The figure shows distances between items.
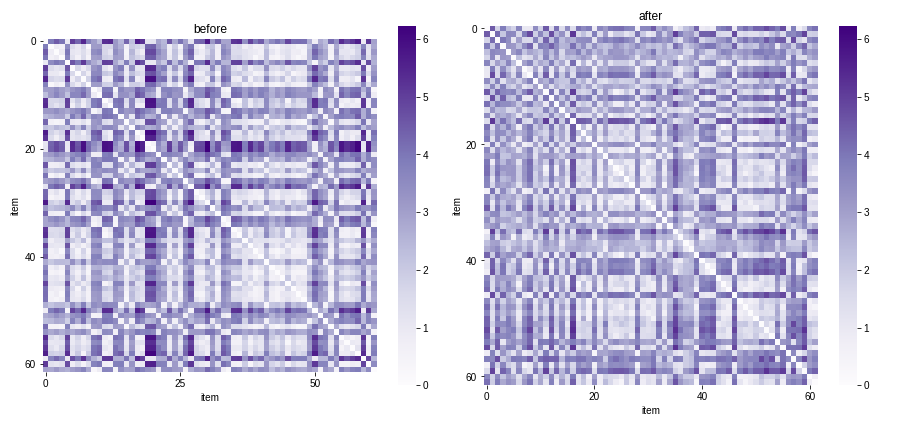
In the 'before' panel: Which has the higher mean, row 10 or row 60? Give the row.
10
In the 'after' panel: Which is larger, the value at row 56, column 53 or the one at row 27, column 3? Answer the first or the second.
the first
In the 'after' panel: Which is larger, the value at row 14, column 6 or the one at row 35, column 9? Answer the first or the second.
the second
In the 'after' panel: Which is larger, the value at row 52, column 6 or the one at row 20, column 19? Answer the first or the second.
the second
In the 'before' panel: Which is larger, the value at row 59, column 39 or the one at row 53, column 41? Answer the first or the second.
the first
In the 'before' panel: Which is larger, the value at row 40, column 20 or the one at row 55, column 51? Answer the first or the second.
the first
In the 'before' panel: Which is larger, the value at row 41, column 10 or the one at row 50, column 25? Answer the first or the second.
the second
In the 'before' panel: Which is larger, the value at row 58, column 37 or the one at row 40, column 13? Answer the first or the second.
the second
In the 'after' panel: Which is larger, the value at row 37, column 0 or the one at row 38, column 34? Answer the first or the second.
the first
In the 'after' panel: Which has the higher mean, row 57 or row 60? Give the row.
57
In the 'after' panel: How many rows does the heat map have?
62
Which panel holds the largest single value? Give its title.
before
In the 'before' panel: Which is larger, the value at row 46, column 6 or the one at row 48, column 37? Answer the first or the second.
the second
